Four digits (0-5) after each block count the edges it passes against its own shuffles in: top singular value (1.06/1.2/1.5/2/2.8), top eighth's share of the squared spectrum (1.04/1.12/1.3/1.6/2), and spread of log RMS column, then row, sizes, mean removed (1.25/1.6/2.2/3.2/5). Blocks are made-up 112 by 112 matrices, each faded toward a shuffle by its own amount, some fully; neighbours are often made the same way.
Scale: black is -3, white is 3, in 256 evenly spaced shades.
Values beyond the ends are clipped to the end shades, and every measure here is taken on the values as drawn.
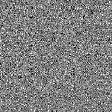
4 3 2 2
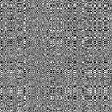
5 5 4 4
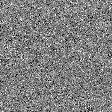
0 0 0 0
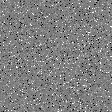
0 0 0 0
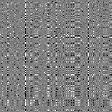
5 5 4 3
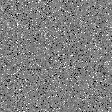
3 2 1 0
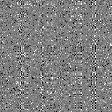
5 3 3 2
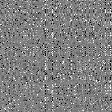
5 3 3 2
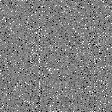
4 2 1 1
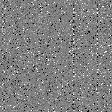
4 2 2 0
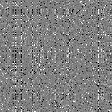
5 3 3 2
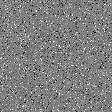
1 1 0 0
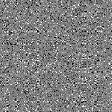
4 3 2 2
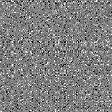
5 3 2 2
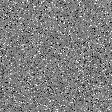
0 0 0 0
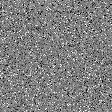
2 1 0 0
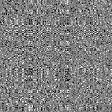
5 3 3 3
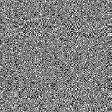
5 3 2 2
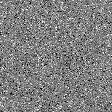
3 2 0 0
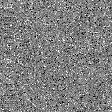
3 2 0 1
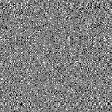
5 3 2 3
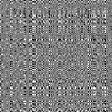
5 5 4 4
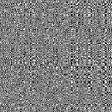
5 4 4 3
